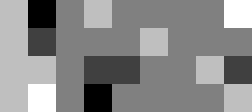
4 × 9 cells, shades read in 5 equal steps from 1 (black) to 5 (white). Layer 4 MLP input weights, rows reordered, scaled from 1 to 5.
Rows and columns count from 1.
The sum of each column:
16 12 12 10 11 13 12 13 14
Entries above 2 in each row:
8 8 6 8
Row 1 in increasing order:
1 3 3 3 3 3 4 4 5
